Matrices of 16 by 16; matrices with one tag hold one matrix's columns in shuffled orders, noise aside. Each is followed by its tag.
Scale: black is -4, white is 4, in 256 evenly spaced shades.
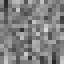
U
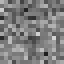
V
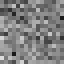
V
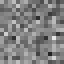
V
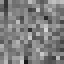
U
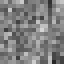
U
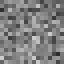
V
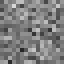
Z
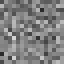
V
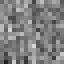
U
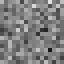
Z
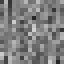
U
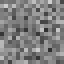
Z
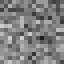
V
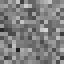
Z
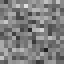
Z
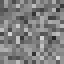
V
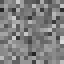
V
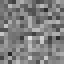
V
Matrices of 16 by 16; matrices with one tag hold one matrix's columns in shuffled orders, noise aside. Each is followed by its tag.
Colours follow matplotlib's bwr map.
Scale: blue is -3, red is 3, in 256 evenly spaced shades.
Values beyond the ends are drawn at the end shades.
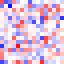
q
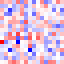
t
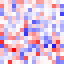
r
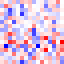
r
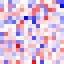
q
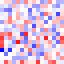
t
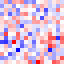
t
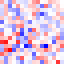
r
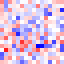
r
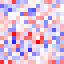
t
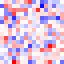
q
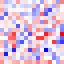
t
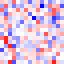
q
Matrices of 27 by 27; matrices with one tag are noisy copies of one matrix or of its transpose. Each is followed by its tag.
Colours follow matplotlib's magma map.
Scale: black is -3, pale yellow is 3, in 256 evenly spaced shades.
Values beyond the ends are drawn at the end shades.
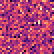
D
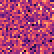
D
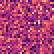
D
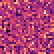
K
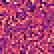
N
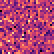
D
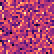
N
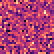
K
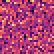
N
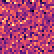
N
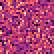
N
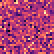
K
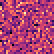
N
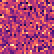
K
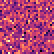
D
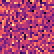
N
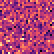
D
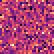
K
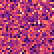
D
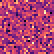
K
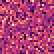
N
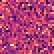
K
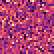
N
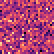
D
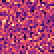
N
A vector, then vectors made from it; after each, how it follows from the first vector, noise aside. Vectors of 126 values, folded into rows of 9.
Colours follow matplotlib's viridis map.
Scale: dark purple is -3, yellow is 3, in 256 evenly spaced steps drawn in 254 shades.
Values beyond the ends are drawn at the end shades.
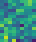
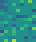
partly zeroed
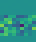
partly zeroed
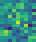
wrapped around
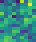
reversed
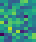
wrapped around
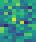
wrapped around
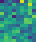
reversed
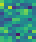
wrapped around
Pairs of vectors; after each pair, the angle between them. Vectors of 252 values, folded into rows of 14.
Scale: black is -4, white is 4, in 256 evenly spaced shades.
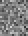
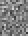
partly opposed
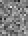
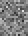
partly opposed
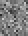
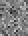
nearly parallel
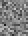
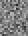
partly aligned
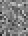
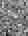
partly aligned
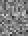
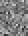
orthogonal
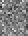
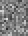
partly aligned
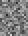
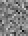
partly aligned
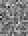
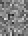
orthogonal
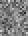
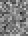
partly aligned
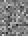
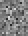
partly opposed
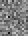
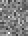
nearly opposite
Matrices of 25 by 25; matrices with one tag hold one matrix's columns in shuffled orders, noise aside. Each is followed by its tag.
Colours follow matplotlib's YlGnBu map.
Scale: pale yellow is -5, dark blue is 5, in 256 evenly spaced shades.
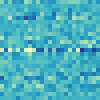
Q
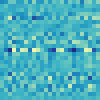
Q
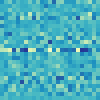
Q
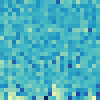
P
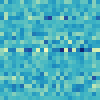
Q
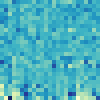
P
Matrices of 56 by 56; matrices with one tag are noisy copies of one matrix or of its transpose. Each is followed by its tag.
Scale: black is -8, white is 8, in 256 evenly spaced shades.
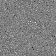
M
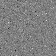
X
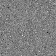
M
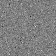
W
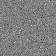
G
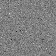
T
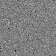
X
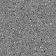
G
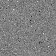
T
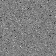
X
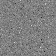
G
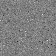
G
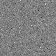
G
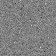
G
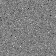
X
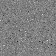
G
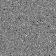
W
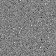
G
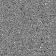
G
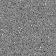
G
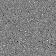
G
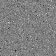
X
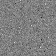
G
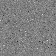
G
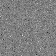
M
